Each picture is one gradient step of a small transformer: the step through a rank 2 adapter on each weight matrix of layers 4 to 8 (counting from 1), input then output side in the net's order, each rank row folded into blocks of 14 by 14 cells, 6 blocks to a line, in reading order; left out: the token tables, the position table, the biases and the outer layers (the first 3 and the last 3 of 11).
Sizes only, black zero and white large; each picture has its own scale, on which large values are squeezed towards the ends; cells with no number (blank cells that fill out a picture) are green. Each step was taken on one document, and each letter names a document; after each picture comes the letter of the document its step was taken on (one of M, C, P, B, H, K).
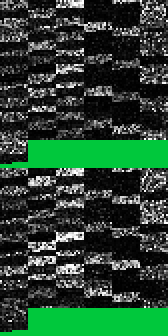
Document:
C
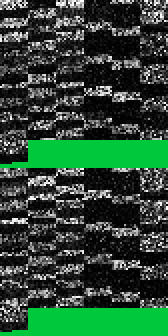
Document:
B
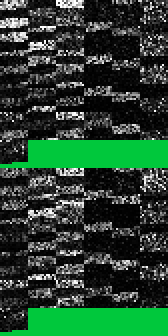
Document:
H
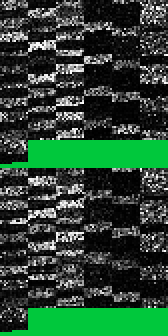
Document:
C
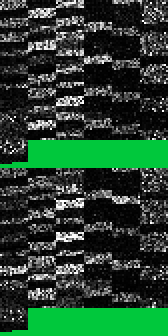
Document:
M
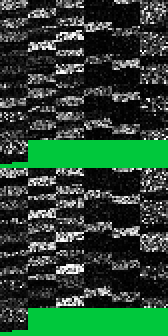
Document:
C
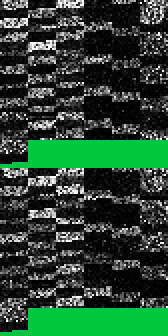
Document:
B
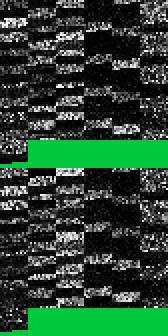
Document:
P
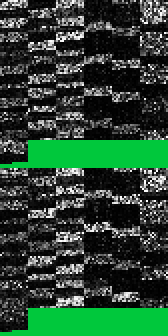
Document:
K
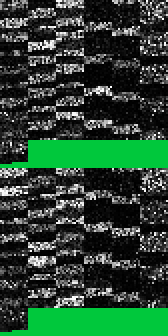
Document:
H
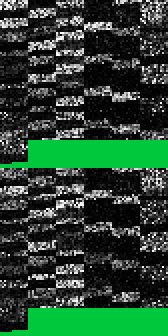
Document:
H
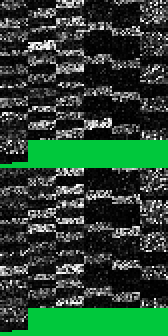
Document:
B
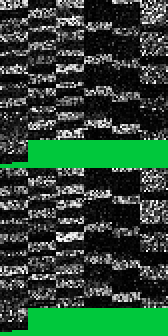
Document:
C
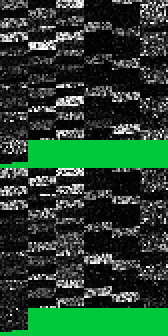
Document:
P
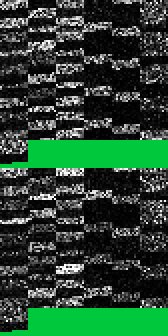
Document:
B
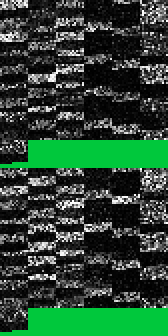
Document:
C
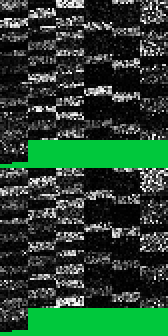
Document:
H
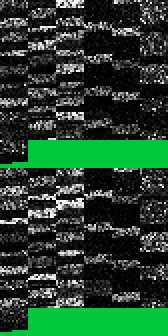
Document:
H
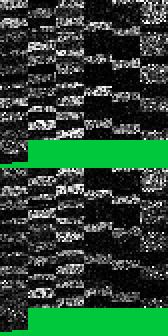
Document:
K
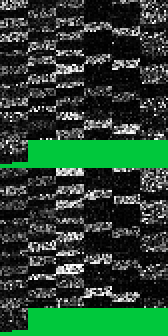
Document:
P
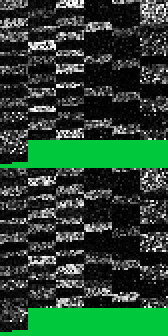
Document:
C
